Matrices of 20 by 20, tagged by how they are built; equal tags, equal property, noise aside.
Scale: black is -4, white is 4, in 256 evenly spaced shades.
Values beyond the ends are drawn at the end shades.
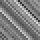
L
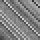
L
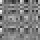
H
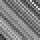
L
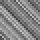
L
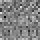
H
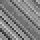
L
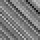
L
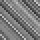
L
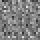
H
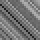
L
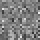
H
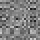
H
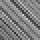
L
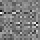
H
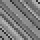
L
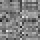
H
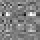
H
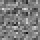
H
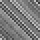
L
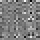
H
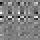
H
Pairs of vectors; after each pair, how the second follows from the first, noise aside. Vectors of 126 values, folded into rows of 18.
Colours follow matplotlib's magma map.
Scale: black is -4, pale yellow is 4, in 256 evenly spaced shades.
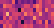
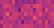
shrunk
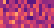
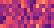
shuffled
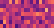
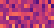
reversed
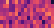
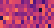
shuffled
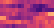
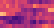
reversed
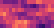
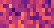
shuffled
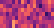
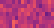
shrunk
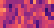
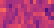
shrunk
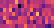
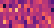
shuffled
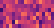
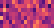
shuffled
